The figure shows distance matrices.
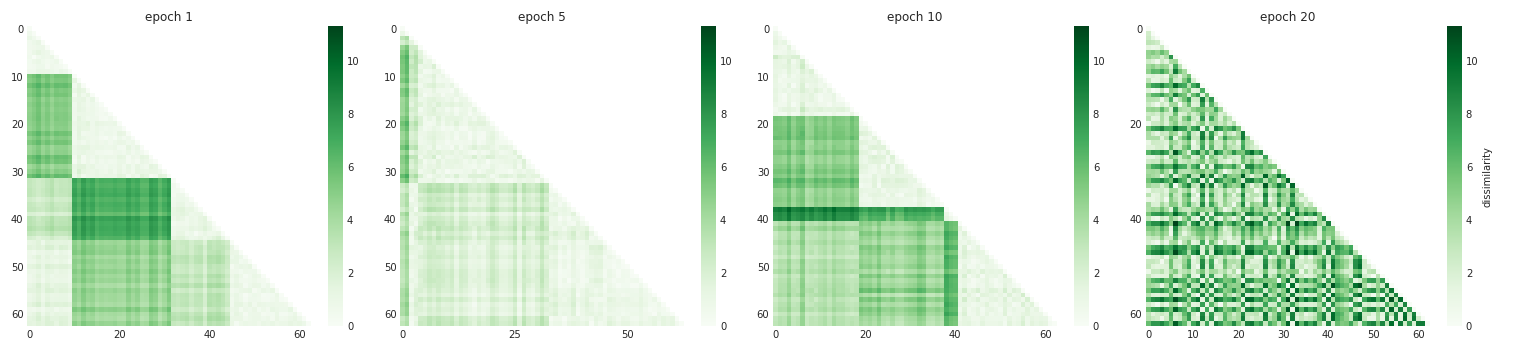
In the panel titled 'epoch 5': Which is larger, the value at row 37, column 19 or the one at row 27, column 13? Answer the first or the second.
the first
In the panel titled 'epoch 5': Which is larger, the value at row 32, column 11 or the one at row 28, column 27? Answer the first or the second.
the second
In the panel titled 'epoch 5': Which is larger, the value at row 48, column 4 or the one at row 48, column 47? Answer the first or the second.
the first
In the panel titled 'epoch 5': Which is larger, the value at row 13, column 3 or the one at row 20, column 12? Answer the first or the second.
the first
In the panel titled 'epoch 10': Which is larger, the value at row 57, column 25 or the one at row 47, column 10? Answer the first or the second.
the first
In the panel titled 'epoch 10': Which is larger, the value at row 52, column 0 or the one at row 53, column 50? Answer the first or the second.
the first
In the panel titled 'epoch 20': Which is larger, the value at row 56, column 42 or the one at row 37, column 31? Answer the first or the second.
the first
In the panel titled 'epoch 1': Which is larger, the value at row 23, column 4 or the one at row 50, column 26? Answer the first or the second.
the first
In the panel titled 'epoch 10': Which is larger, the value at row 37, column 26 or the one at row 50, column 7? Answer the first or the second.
the second
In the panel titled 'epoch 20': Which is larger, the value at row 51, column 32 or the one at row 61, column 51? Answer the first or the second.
the first
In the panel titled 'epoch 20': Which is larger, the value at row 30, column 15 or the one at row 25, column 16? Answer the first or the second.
the first
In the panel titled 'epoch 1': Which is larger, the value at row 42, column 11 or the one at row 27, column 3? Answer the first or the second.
the first
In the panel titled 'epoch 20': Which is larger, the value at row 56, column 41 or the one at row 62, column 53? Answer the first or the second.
the first
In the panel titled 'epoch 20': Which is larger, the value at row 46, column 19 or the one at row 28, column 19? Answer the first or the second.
the first
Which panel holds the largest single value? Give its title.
epoch 20
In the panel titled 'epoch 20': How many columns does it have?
63
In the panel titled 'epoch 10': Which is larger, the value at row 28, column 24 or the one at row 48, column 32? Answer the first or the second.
the second
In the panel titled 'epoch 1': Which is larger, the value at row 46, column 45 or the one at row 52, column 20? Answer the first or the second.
the second
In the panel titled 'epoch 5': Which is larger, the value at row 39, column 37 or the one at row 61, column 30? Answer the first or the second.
the second
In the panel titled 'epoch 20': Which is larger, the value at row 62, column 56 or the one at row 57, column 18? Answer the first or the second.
the first
